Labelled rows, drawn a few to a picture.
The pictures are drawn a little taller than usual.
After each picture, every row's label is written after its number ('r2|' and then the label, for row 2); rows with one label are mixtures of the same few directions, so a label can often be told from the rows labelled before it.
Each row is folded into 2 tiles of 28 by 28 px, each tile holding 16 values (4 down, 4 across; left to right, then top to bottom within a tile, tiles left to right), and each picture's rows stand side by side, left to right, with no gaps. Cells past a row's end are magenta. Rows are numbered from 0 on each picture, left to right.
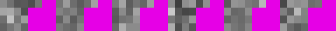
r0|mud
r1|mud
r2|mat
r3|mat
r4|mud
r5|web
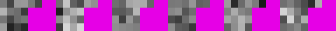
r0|mat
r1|mat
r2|mud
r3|mat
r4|mud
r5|mud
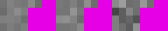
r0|mat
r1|mat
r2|mud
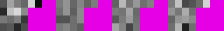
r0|mat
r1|mat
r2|web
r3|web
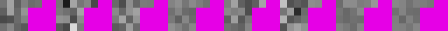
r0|mat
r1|web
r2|web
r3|web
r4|mud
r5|web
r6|mud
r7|web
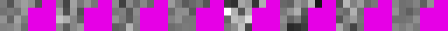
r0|mud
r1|mat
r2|web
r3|mud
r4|mud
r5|mat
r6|web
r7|mat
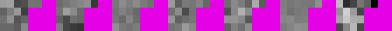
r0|mud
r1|mat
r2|web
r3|web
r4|mat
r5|mat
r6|mud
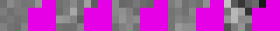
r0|mud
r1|mat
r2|mud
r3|mat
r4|mud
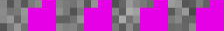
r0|web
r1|mat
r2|web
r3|mud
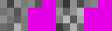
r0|web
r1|web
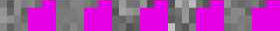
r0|mat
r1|web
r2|mat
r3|web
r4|mud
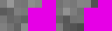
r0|mud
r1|mat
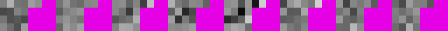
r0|mud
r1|mat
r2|mat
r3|web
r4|mat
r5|mud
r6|web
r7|web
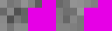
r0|web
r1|mud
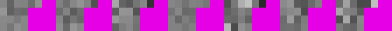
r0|mat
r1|web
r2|mud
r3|web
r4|web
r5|mud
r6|mud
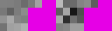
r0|mat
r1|web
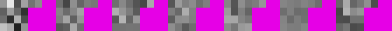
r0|web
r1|web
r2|mud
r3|web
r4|mat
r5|web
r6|mat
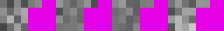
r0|web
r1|mud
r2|mud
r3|mat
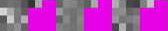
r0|mud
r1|mud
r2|web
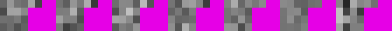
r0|mat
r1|mat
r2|mat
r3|web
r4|web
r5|mud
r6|mat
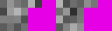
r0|mat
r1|web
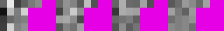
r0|mat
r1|mat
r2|mat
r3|mud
